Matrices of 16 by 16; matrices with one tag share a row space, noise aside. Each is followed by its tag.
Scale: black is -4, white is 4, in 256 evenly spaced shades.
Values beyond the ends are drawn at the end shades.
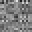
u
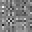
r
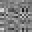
u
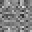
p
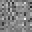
r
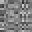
u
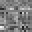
u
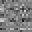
u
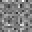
p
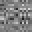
u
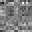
u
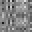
r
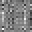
r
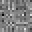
r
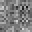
u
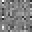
r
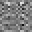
p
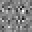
p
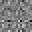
p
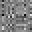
r
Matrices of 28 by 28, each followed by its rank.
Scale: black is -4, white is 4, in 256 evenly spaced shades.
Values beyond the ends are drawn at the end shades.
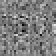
five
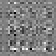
three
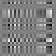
one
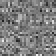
five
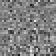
five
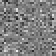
five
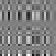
one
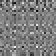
three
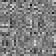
five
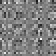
three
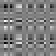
one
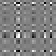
one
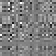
three
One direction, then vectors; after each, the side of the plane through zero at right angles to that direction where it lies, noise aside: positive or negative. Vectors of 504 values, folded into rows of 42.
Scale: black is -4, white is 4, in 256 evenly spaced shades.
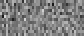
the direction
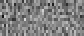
positive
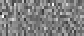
negative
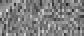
positive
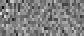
positive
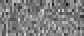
positive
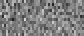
positive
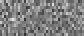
negative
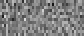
positive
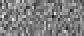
negative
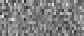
negative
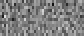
positive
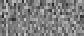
positive
